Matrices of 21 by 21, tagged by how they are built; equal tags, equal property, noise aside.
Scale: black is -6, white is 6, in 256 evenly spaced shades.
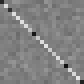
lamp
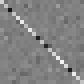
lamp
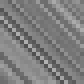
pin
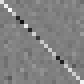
lamp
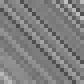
pin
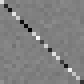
lamp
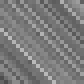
pin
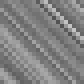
pin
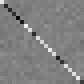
lamp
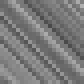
pin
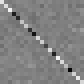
lamp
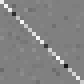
lamp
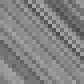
pin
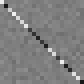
lamp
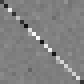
lamp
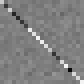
lamp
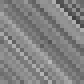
pin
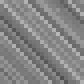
pin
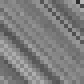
pin
